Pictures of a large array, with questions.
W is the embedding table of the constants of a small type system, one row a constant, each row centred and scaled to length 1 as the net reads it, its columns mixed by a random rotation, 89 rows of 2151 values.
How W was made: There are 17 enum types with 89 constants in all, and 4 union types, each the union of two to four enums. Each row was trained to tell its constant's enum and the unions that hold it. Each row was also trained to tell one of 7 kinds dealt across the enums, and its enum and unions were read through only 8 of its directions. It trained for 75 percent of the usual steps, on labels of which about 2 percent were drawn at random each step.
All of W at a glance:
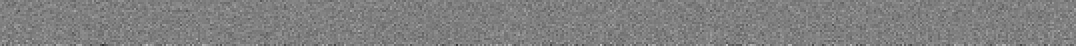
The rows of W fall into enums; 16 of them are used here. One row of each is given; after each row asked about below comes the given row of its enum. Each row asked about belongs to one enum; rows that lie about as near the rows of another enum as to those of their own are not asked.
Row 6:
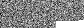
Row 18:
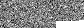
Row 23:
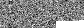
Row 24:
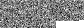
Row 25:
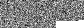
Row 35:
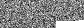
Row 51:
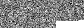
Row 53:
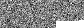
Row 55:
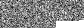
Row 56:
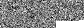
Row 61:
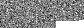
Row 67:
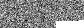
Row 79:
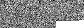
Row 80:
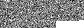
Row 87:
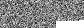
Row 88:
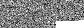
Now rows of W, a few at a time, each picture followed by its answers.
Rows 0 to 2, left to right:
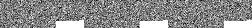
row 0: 61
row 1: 35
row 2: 35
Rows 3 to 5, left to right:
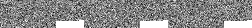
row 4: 61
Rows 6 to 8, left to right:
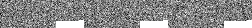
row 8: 51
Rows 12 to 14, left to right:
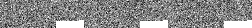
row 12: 56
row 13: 18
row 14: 87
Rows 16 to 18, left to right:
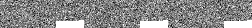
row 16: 61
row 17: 87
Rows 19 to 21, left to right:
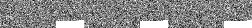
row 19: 35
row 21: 79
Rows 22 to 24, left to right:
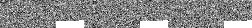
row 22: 35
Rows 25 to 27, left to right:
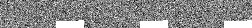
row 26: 18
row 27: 56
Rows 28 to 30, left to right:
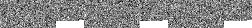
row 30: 24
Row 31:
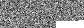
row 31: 80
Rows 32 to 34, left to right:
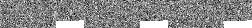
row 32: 88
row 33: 25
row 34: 88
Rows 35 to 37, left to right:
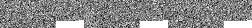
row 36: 87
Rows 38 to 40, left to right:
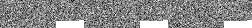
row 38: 6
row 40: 56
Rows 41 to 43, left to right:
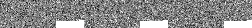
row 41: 25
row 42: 61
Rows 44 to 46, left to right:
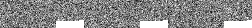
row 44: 87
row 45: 18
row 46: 55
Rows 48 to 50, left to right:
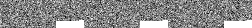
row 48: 25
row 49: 35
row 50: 25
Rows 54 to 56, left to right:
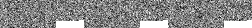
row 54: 23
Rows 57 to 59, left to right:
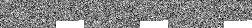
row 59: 18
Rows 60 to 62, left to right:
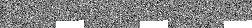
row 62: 61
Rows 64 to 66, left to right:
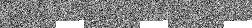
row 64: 55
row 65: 6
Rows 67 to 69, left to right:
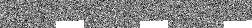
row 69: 88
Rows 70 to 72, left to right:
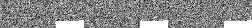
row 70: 88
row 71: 53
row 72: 55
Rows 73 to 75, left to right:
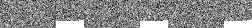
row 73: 25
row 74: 55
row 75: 87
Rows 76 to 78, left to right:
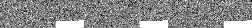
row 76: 18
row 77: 88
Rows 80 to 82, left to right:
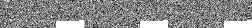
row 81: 23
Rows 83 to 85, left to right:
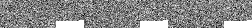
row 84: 55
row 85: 79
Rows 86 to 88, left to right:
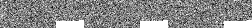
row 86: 56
